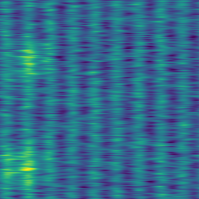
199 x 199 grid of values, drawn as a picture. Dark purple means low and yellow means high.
The ninth with the highest average is the bottom left. Stripes running up and down repeat 9 times from left to right. Two bumps rise from the field.
